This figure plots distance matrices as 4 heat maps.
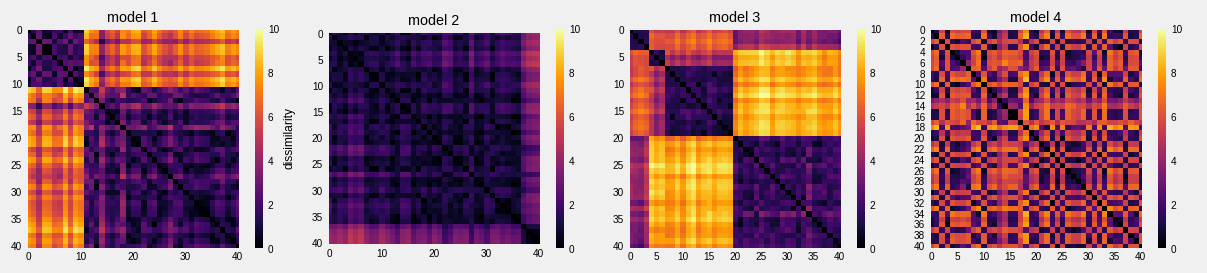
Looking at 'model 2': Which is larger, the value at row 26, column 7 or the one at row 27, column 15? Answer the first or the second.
the second
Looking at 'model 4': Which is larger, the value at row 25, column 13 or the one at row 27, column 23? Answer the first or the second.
the second
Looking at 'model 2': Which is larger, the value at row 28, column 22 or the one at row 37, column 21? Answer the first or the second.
the second
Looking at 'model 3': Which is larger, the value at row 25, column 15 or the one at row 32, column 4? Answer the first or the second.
the first
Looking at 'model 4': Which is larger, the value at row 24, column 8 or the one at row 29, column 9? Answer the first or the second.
the second
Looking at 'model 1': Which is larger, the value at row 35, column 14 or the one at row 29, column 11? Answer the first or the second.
the first
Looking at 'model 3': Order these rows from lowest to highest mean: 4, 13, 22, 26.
22, 26, 13, 4
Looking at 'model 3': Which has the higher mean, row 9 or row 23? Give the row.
9
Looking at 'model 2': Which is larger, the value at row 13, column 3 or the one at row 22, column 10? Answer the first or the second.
the second
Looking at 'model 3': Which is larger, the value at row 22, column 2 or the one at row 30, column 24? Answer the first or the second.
the first
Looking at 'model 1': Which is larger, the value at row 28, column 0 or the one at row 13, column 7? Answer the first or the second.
the second
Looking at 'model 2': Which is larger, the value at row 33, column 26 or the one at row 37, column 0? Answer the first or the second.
the second
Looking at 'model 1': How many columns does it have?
41
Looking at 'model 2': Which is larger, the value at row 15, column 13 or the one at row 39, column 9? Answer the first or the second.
the second
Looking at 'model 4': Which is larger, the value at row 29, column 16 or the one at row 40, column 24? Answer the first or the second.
the first
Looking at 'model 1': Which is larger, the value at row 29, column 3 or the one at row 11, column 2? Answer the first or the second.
the first
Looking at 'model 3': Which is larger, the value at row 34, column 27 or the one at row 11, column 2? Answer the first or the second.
the second
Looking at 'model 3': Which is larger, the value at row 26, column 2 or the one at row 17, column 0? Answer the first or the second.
the second
